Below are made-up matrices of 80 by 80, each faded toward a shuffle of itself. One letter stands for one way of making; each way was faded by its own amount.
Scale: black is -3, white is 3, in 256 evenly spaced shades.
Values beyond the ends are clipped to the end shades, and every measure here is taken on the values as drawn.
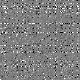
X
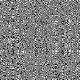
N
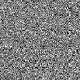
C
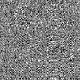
C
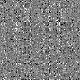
N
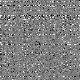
X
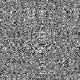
C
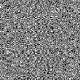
C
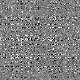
X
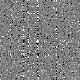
N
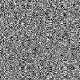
C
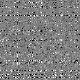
X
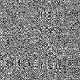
C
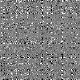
X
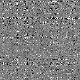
X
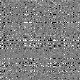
X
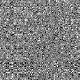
C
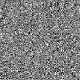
C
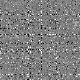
X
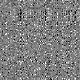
N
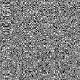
C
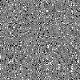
N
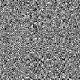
C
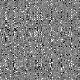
N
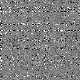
X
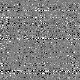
X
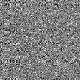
C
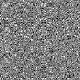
C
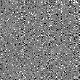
N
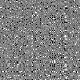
N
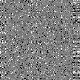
N
